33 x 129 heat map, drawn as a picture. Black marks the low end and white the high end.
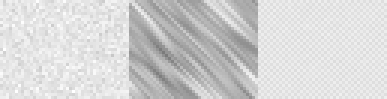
The table splits into one row of 3 panels. Panel 1,1: very high, fine-grained, faint in contrast. Panel 1,2: high, slanting down to the right. Panel 1,3: very high, checkered, faint in contrast.
